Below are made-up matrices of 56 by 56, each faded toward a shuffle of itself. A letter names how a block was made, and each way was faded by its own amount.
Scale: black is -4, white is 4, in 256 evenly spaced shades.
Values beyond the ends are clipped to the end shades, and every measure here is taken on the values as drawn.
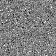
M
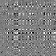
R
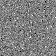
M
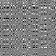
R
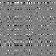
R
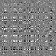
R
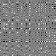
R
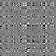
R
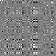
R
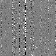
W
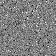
M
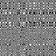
R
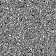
M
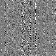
W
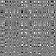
R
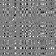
R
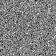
M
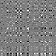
R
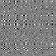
R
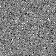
M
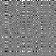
R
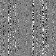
W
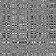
R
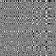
R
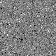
M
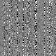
W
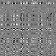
R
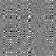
R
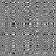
R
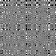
R
